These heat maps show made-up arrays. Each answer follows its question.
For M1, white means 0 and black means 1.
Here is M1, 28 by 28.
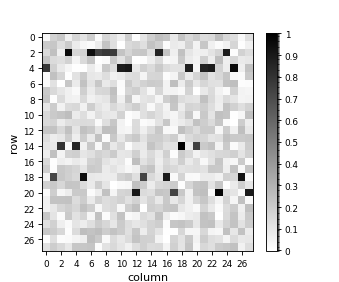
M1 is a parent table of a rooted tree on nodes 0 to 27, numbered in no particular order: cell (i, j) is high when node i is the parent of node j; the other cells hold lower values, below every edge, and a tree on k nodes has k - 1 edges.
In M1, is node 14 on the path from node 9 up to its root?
yes
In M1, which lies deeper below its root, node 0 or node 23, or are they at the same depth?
the same depth
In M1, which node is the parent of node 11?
4
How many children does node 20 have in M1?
4
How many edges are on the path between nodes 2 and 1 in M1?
3
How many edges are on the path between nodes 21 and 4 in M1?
1
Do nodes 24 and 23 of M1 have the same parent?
no
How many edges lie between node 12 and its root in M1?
2
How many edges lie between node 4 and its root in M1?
1
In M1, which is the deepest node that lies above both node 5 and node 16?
18
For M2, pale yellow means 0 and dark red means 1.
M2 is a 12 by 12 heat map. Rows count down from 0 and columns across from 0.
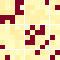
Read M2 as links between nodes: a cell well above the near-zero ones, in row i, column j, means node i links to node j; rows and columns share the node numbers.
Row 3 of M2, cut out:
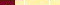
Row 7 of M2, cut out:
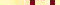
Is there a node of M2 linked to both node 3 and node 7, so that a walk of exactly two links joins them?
no
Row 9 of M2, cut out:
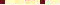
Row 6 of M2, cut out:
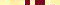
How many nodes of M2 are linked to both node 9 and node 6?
1
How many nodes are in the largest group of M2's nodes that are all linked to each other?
3
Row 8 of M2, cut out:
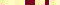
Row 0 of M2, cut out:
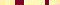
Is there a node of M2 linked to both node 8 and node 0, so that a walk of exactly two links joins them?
yes
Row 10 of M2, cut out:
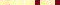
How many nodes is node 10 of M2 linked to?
2
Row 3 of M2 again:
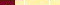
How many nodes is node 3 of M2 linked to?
3
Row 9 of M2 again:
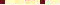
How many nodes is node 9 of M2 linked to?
2
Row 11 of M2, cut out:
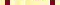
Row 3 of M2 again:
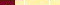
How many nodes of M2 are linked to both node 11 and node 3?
1
